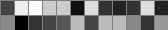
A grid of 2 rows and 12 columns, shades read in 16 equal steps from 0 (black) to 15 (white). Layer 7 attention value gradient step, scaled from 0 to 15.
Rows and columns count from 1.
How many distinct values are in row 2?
7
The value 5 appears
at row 2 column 5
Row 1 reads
4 14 15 12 12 1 13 3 2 3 13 2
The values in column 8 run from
3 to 11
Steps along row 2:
down up up up up down up same down down up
